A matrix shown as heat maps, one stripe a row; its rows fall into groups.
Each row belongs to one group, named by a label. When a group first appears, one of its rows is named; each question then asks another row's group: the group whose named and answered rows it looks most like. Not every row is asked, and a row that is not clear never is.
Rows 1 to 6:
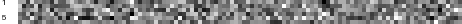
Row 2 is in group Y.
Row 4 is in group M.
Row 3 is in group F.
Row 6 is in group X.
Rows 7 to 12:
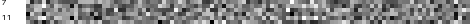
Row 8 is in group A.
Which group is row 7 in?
Y
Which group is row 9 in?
F
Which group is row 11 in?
A
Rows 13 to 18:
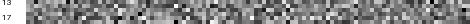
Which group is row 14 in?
F
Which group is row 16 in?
M
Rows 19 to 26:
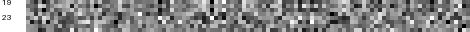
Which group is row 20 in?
A
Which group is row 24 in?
Y
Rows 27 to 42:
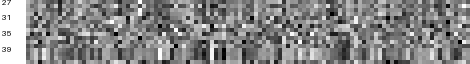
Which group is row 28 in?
F
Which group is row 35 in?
Y
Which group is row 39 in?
A
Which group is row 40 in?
A
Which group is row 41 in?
A
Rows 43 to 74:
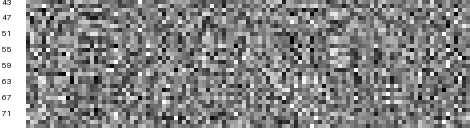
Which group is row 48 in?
Y
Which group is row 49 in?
F
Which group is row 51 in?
X
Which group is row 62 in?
A
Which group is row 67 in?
M
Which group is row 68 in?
X
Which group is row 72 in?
F
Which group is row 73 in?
X
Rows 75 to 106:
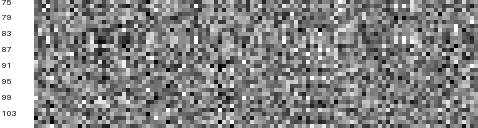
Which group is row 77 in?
M
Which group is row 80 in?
F
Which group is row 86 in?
Y
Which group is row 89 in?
X
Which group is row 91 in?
F
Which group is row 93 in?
M
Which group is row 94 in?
A
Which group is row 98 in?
F
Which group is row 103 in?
M
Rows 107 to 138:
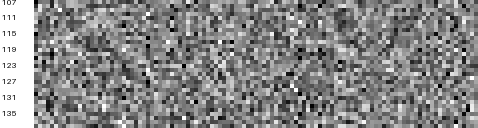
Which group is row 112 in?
Y
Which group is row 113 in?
Y
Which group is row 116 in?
M
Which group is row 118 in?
M
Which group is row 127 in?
M
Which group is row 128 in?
M
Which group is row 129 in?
F
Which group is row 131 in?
Y
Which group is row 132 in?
X
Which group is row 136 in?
F
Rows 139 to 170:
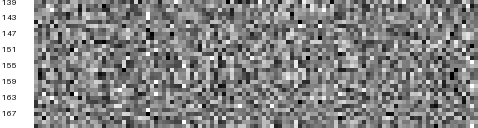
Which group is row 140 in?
A
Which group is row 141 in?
A
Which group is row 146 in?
M
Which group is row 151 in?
M
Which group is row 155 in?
F
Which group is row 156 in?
Y
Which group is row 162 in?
M
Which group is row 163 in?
A
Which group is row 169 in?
F
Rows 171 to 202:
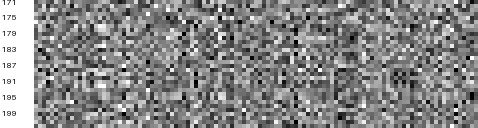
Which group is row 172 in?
M
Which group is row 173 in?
A
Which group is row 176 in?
F
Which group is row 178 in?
X
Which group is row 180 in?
A
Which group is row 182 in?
X
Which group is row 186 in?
M
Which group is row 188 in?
Y
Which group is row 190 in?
A
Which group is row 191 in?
X
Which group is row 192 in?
X
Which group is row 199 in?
Y
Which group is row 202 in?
X
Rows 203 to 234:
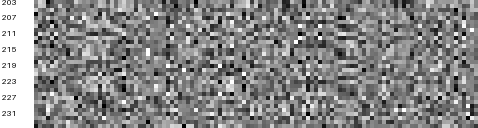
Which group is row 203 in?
X
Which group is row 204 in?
X
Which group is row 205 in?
F
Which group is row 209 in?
Y
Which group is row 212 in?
Y
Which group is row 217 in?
Y
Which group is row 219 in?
A
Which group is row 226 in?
A
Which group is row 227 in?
M
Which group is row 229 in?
A
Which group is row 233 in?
M
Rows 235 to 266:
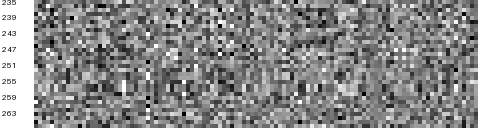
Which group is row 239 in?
M
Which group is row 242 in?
M
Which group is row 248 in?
A
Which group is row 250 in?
M
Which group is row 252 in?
F
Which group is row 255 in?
F
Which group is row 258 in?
F
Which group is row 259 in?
M
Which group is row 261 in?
M
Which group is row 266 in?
A
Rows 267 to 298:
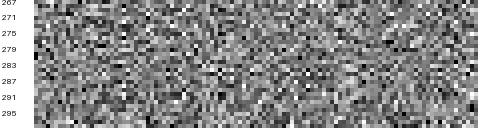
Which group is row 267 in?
A
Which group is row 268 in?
Y
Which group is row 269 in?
F
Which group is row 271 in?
M
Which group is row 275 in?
F
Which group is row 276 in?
Y
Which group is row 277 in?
M
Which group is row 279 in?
X
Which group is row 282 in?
F
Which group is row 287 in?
F
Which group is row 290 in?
F
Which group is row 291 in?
F
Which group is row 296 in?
M
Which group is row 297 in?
M
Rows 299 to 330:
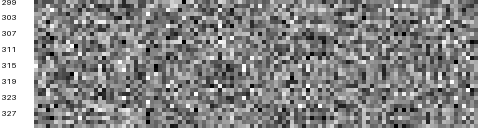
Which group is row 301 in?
A
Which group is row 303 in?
F
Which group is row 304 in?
X
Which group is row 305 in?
A
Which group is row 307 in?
X
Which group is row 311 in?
M
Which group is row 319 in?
X
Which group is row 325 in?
Y
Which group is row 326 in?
X
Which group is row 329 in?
M
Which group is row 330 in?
X
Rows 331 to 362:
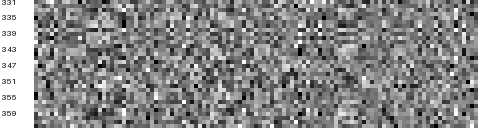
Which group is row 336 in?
Y
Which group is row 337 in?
Y
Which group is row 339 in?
Y
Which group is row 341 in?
Y
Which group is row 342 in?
F
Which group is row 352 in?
X
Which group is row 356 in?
F
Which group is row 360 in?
M
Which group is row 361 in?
F
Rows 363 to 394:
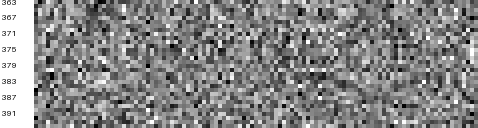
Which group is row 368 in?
M
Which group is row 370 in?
A
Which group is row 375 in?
F
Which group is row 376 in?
F
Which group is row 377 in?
X
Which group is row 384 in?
Y
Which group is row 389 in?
X
